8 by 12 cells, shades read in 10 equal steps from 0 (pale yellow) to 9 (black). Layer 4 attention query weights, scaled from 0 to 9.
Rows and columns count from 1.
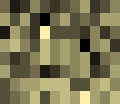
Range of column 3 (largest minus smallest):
4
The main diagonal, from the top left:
5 6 5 6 2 7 2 3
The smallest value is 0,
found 2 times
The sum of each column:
39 41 38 38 35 38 30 38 36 42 36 32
